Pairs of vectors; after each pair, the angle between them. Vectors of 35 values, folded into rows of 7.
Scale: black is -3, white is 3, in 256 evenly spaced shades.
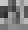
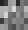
nearly opposite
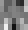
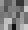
nearly parallel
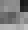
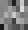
partly opposed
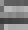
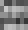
nearly parallel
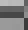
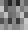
partly opposed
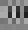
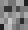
orthogonal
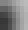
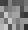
partly opposed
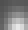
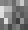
partly opposed
